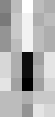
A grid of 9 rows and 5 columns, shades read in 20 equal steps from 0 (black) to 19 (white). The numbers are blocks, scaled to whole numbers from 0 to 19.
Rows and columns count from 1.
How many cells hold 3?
0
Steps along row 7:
down down up up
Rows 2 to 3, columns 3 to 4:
18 13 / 18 14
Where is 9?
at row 2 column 1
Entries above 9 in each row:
5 4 5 5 4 4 4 5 5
